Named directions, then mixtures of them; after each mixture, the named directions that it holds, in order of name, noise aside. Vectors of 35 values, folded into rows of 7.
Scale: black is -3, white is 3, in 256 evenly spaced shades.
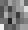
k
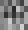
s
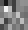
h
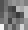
k, s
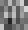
k, s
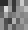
h, k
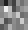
h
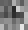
k, s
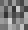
s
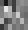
h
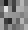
h, k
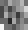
k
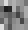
h, k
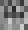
s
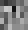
h, s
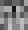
h, s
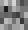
h, s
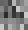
k, s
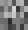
s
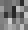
s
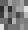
k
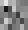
h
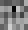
h, s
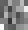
k
